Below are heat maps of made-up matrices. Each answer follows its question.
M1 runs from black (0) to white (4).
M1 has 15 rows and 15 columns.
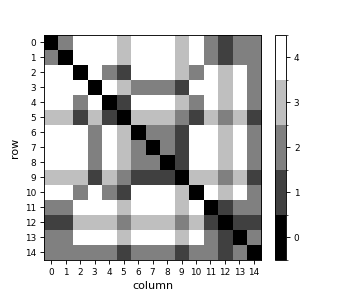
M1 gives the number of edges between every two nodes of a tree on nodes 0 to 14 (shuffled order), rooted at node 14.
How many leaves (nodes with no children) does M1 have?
11
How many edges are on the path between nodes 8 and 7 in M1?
2
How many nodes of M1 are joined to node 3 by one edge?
1
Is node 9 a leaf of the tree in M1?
no
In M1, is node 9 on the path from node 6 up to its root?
yes
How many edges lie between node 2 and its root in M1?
2
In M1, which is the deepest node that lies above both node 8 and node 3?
9
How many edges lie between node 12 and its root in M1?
1
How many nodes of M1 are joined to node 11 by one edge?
1
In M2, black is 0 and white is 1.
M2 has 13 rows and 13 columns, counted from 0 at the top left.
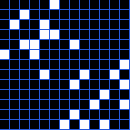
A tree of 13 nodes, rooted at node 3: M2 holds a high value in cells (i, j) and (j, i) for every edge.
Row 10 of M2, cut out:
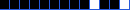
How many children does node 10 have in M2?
1
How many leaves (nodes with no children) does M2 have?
5
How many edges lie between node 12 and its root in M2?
4
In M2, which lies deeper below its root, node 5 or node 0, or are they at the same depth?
node 0
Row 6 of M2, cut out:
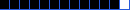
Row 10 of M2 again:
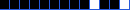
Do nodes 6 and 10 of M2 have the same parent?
yes
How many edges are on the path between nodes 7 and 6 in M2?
3
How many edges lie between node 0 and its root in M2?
2
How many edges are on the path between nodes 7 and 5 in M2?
3
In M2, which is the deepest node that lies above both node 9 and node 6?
12
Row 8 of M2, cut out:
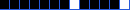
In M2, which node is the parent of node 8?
7
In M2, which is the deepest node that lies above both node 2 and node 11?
4
